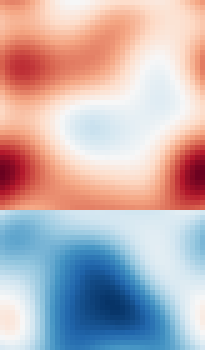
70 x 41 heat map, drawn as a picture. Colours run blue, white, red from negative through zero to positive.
No lone cell stands out from its neighbours. There are no regular stripes. The ninth with the lowest average is the bottom middle. The top part is higher, up to a seam about 60% of the way down.
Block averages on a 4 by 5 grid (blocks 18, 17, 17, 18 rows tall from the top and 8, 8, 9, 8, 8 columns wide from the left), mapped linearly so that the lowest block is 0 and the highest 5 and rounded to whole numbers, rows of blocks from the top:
5 4 4 4 4 / 5 4 3 3 4 / 3 3 3 3 4 / 3 1 0 1 2
